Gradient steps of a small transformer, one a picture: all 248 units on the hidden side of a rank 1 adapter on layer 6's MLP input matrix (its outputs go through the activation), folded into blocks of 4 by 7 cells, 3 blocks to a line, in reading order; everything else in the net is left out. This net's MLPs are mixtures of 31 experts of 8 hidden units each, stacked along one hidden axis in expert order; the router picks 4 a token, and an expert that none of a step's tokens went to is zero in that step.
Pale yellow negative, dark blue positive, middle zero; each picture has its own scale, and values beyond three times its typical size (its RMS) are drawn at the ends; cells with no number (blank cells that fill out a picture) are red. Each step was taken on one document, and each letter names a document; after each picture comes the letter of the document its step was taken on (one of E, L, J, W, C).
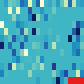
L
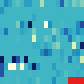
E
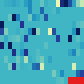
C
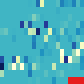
E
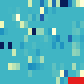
C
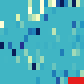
C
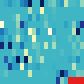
L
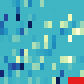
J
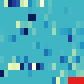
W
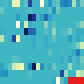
W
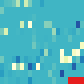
E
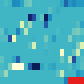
W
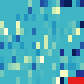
J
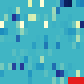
J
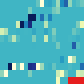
W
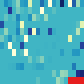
C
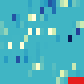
C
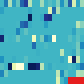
W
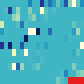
C
